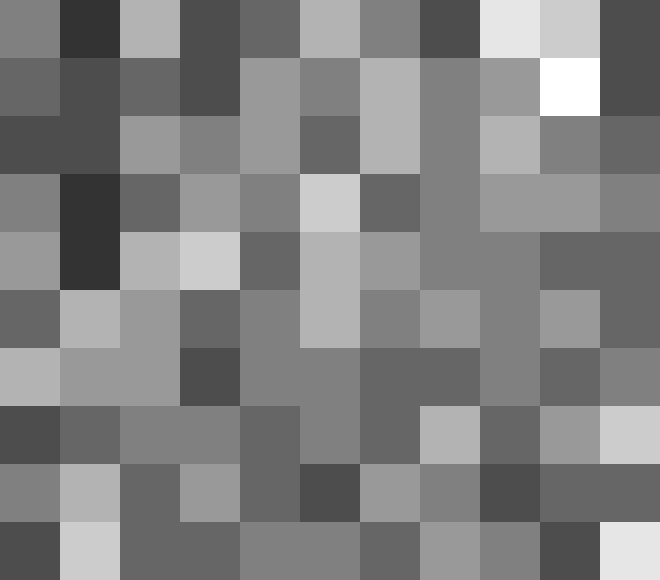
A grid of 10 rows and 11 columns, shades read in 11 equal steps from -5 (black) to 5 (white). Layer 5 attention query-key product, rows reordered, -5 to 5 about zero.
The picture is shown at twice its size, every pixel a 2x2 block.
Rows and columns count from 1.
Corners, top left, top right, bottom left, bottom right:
0 -2 -2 4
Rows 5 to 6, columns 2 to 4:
-3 2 3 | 2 1 -1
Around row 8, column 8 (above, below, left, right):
-1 0 -1 -1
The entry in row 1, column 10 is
3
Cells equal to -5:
0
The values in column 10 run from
-2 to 5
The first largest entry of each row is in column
9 10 7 6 4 2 1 11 2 11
